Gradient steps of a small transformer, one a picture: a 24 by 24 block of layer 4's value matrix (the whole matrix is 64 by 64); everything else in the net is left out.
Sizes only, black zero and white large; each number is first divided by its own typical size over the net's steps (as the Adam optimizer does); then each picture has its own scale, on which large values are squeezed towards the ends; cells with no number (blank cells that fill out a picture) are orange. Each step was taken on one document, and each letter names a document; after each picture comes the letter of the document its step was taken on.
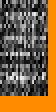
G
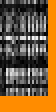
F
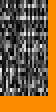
G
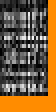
F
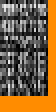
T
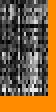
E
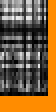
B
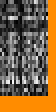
E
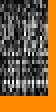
E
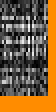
F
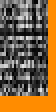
B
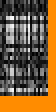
F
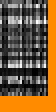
B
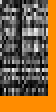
E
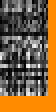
B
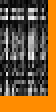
G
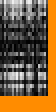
B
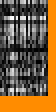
F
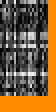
G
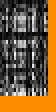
G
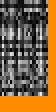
E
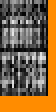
T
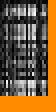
G
